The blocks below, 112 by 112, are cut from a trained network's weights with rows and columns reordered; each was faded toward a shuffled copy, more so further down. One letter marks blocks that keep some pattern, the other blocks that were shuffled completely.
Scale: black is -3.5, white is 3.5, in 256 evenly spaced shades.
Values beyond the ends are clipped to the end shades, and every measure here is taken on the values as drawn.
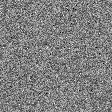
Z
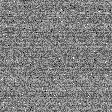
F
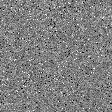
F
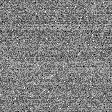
F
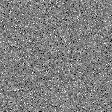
F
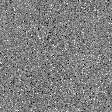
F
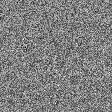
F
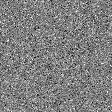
Z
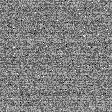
F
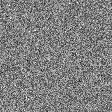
F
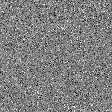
F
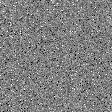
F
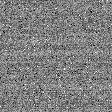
F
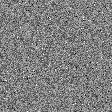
Z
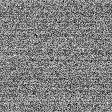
F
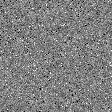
Z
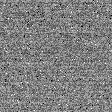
F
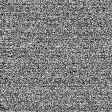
F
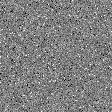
Z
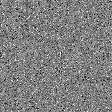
F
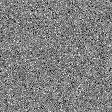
Z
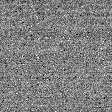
F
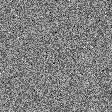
Z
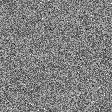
Z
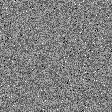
Z
